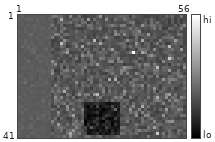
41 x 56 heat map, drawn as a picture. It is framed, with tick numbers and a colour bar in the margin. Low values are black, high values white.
A vertical seam about 20% of the way across splits the table, and the left part is calmer. The ninth with the lowest average is the bottom middle. The distribution is heavy-tailed on both sides. No single row or column stands out from its neighbours. No overall slope runs across the table. There are no regular stripes. An odd patch, lower than its surroundings, sits in the bottom middle.
